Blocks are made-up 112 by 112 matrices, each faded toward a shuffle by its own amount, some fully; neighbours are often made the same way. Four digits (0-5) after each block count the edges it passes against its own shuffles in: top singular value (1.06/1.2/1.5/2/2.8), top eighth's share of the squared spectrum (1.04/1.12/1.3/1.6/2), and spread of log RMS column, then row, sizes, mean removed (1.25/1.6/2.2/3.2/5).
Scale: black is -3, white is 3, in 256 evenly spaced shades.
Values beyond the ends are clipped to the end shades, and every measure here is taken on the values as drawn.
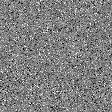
0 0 0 1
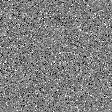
0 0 0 2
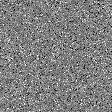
0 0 0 0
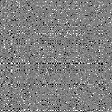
5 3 2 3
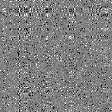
5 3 2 2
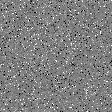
0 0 0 0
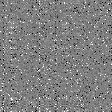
4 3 1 1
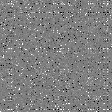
4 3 1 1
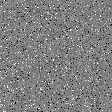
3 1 0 0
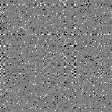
5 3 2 2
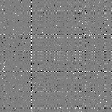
5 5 3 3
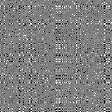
5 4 3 3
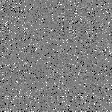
4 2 1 1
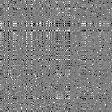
5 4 3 3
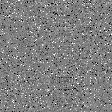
3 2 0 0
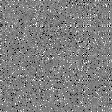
4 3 2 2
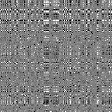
5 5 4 4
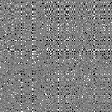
5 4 3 3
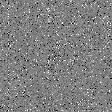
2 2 1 1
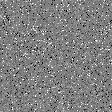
0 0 0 0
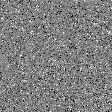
1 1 0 1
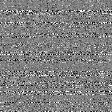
2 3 0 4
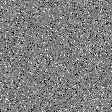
0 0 0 0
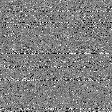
2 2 0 3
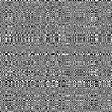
5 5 4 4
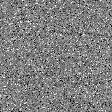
2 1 0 0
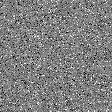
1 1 0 0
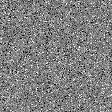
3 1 0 0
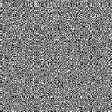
5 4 3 3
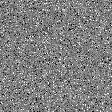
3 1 0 0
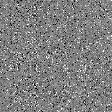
3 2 1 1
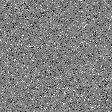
0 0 0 0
